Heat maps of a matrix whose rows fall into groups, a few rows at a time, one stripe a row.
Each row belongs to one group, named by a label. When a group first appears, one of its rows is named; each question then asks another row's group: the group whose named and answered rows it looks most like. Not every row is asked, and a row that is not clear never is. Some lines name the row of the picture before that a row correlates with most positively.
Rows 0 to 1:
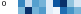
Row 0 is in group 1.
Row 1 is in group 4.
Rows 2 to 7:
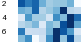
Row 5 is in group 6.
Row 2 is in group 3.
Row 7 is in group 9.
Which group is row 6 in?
1
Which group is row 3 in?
1
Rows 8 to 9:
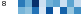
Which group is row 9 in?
6
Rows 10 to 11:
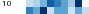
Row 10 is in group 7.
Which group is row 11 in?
3
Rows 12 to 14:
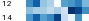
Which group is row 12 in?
4
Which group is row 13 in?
6
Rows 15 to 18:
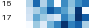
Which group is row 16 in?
7
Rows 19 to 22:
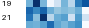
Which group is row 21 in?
3
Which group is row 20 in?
3
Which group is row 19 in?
4
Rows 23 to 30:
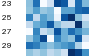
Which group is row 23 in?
9
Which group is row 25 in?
1
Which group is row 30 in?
6
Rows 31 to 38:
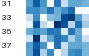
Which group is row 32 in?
1
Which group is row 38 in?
4
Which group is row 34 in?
9
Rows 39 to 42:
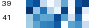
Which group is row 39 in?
4
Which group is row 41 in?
7
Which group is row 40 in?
3
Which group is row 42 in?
7
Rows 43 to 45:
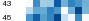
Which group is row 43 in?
9
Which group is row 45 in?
7
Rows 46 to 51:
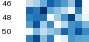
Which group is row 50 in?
9
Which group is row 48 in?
1
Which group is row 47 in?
3
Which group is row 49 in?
4
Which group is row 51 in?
4
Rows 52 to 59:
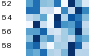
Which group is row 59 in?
1
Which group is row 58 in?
6
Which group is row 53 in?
4
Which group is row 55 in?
9
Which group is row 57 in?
4
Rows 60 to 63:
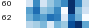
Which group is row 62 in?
7
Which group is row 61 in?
6
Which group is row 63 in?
6
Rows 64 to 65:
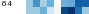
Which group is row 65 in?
1
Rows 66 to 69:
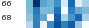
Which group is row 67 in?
6
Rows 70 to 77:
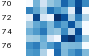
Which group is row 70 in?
9
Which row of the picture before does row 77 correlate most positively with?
68
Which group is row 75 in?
1
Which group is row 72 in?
9
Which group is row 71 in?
7
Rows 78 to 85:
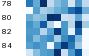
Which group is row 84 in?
1
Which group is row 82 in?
7
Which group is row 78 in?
3
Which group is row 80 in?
7
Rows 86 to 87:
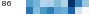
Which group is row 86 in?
6
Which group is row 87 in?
1
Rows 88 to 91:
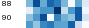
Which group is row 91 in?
1
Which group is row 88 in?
7
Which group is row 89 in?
7
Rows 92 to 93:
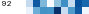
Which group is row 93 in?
7
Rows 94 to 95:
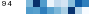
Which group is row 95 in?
1
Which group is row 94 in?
4
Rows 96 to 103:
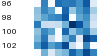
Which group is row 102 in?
7
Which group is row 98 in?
7
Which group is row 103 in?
9
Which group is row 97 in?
6
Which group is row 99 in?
1
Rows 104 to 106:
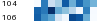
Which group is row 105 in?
3
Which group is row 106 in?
1
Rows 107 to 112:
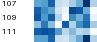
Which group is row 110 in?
6
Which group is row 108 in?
1
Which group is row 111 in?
3
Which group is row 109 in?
3
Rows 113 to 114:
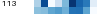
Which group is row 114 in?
1
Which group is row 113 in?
9
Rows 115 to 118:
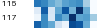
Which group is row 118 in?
1
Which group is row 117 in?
9
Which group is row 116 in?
9
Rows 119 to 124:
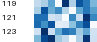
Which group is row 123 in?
9
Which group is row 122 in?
3
